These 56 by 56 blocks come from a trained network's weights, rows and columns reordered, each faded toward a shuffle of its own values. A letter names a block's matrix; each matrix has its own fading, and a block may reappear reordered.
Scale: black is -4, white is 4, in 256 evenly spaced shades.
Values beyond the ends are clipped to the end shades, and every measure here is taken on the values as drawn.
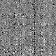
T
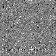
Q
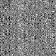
T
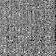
T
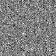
Q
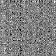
T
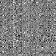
T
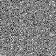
Q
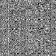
T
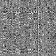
T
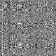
T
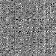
T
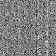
T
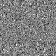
Q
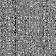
T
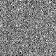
Q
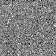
Q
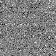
Q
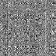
T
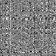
T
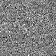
Q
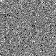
Q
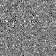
Q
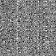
T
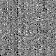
T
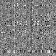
T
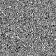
Q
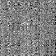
T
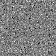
Q
